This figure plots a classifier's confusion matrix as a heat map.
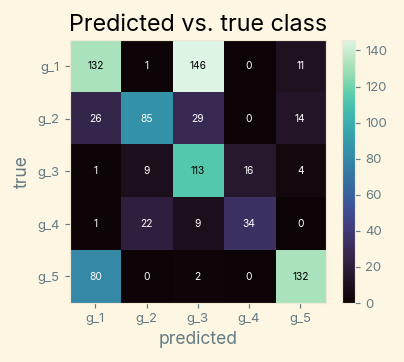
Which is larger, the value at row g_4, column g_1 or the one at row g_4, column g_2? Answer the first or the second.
the second
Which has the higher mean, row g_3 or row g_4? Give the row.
g_3
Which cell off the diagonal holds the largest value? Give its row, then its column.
g_1, g_3
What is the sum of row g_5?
214
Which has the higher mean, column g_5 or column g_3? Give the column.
g_3
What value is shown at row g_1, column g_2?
1
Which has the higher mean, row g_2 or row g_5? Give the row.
g_5
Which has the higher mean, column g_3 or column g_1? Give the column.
g_3
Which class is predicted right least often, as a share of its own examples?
g_1
